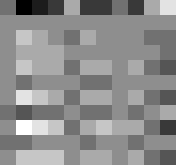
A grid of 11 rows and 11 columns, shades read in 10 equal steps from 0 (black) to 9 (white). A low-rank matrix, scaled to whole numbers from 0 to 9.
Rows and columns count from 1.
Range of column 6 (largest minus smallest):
4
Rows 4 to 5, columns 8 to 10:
5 5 5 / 5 6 4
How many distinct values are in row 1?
6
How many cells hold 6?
23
